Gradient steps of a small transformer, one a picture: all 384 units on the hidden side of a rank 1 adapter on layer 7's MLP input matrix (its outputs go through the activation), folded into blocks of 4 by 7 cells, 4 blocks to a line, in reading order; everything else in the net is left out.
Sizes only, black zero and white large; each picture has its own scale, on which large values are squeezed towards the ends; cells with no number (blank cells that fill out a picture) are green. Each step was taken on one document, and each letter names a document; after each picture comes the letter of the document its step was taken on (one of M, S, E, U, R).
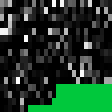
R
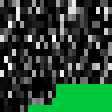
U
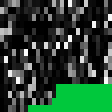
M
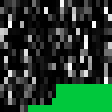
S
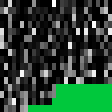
S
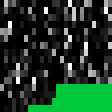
M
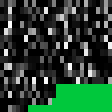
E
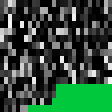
S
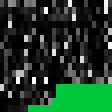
M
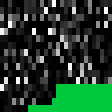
R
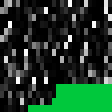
M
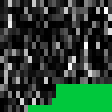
E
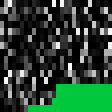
S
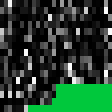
S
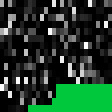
R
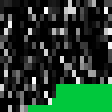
E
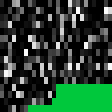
U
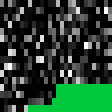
U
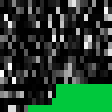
U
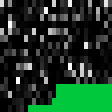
R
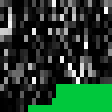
R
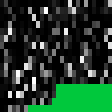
E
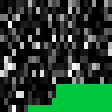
U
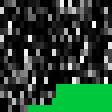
M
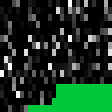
U
